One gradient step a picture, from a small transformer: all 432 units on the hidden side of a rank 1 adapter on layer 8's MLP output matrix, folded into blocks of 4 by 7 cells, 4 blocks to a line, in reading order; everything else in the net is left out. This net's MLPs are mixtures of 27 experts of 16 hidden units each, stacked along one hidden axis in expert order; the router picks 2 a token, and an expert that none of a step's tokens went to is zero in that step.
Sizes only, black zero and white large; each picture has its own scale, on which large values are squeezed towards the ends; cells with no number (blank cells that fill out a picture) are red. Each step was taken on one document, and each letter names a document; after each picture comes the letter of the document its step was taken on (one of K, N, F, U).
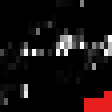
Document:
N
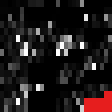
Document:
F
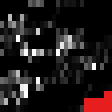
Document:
F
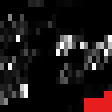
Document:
N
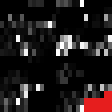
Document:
F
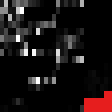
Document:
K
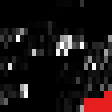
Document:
N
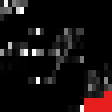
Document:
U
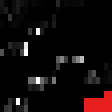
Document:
K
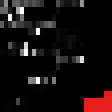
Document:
K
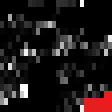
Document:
F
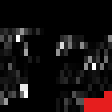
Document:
N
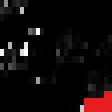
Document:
U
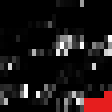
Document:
N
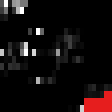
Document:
U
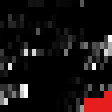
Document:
N
